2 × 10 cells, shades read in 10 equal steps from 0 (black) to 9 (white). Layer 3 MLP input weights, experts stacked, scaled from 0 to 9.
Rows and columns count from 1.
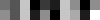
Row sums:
34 44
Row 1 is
4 3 7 0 2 1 7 5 0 5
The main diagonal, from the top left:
4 3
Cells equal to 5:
4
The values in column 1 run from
4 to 5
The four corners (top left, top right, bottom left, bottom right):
4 5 5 9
